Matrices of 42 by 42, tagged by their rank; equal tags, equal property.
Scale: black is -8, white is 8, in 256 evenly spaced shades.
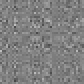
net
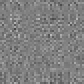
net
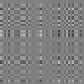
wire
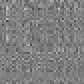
net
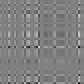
wire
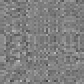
net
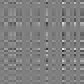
wire
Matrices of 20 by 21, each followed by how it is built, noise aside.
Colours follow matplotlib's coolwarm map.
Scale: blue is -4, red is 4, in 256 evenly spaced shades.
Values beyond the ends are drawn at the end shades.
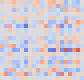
low rank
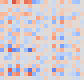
low rank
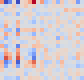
low rank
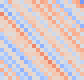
Toeplitz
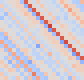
Toeplitz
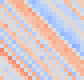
Toeplitz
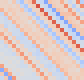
Toeplitz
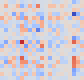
low rank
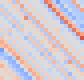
Toeplitz
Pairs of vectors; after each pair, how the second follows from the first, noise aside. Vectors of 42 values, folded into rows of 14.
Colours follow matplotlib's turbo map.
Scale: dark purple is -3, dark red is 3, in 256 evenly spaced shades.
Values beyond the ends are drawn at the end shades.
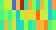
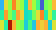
shuffled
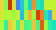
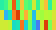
reversed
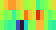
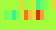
partly zeroed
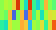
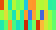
reversed
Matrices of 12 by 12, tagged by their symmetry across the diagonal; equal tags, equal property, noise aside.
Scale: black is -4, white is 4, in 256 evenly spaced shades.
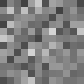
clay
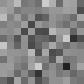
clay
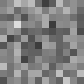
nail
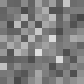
clay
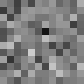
nail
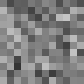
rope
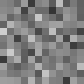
rope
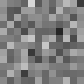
nail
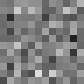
rope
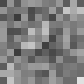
clay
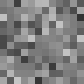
rope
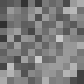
clay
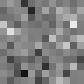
rope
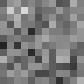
nail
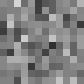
nail
